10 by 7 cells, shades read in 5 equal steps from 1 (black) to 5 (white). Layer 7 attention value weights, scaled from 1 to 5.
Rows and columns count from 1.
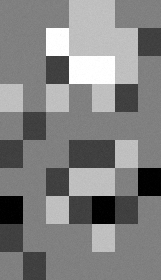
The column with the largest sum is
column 5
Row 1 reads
3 3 3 4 4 3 3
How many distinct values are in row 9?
3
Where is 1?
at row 7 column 7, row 8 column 1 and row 8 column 5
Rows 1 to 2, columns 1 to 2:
3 3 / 3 3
